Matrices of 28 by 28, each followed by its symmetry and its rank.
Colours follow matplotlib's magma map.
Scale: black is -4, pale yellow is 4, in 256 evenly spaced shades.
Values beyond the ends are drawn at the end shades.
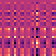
neither, rank one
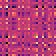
symmetric, rank two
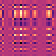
neither, rank one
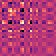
symmetric, rank two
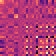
symmetric, rank three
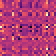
neither, rank three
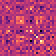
symmetric, rank three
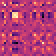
symmetric, rank three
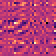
neither, rank three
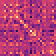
symmetric, rank five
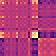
symmetric, rank two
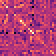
symmetric, rank five
